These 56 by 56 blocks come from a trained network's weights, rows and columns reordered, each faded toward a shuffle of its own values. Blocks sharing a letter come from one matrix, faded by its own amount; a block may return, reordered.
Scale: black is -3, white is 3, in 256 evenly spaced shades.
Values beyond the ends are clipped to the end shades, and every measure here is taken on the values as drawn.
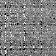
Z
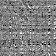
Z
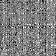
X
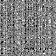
X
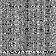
X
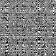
Z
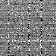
Z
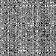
X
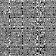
Z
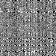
X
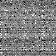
Z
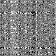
X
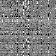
Z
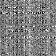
X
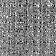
X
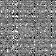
Z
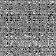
Z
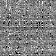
Z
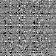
Z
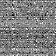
Z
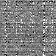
Z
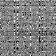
Z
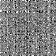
X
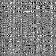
X
